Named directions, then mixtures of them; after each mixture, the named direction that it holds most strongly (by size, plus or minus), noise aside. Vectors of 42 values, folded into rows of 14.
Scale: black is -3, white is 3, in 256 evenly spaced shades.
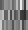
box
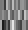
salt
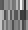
box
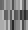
box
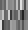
box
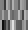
salt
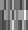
box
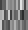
box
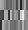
box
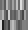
salt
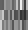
box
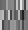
box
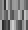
salt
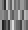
salt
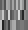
salt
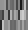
box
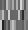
salt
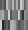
salt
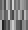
salt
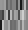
box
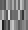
salt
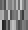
salt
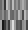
salt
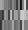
box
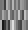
salt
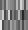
box
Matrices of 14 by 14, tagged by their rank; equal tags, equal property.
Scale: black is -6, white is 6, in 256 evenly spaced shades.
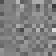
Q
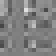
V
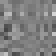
V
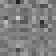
Q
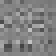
Q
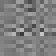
V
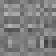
V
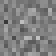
Q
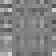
V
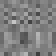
V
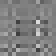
V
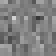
Q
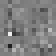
Q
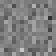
Q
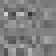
V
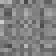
Q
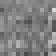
Q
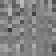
Q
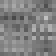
V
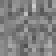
Q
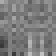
V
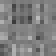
V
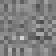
Q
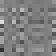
V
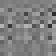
V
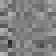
Q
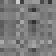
V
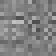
Q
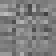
Q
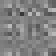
V
